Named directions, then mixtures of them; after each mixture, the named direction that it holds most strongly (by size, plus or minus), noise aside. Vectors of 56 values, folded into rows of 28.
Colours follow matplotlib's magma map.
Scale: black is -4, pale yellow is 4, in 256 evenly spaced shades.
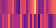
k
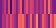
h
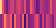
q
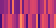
h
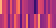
k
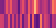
k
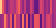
q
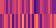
q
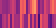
k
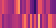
k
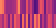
k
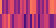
k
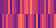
h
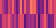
k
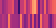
k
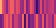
q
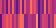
h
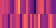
k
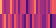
h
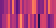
k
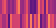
k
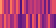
h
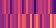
h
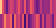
q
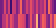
h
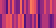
k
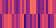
k
